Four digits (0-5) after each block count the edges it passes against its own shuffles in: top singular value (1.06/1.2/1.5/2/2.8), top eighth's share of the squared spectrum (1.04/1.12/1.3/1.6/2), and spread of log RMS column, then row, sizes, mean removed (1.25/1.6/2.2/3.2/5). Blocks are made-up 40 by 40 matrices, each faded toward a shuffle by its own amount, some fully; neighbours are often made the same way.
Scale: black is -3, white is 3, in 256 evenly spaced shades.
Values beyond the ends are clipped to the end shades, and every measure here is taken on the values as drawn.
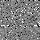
1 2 0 1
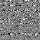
3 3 0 3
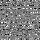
3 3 0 3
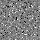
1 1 0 0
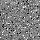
0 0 0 0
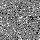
1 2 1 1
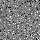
0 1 0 0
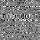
3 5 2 3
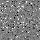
2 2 0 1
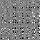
4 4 2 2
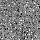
0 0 0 0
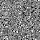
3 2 0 0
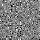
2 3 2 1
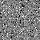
1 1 0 0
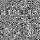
3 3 1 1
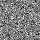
0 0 0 0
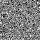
1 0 0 0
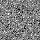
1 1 0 0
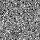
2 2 0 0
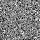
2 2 0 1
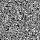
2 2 0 0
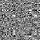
3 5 2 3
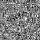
3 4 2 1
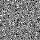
1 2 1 0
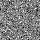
0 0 0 0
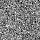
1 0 0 0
